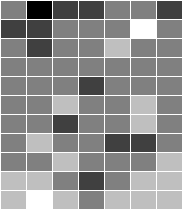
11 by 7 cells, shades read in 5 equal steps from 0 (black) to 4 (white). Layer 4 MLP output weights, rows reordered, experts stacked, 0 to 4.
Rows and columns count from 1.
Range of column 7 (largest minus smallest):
2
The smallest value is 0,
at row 1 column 2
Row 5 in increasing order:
1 2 2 2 2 2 2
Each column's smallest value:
1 0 1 1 1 1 1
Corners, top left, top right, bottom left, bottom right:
2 1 3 3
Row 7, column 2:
2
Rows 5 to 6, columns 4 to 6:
1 2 2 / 2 2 3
